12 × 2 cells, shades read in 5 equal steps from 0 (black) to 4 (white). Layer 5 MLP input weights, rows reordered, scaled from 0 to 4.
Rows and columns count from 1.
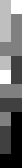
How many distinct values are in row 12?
1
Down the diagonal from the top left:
3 2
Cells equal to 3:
4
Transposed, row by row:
3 3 3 2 3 4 2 1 2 1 1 0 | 4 2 2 2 1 1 2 1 0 0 0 0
